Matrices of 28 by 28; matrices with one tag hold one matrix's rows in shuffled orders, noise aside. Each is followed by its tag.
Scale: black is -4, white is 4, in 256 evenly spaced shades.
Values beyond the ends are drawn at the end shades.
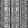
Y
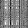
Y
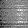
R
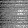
R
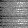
R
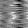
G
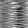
G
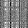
Y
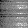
R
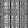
Y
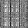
Y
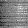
R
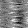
G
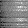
R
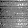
R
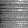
R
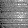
R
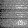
R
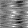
G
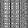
Y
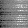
R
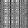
Y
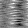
G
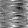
G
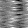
G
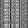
Y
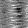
G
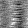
G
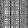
Y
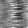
G
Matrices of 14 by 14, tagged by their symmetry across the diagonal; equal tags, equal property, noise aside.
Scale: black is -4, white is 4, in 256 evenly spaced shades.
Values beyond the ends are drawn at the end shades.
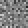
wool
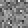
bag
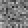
bag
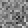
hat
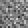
wool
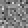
wool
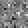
wool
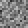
hat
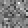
bag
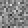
bag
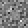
hat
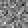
wool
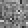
wool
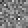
hat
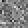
bag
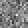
bag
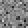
hat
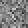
bag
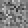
wool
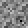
hat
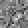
hat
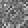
hat
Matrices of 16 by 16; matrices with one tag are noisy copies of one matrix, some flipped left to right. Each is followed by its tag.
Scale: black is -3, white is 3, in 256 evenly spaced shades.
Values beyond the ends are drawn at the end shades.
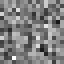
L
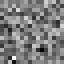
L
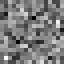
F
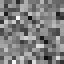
F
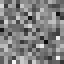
F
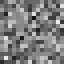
F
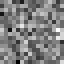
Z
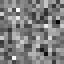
L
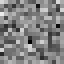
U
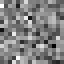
F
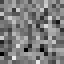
L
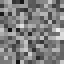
Z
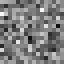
U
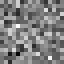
L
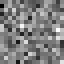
Z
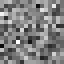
U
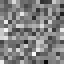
Z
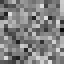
F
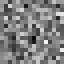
U
